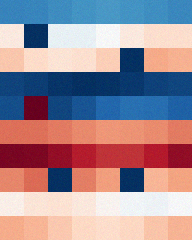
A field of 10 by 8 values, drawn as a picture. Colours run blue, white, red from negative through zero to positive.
The bottom middle is the calmest part. Five lone cells stand out: one far higher and four far lower than their neighbours. The middle left is the roughest part. The grain runs across in streaks.
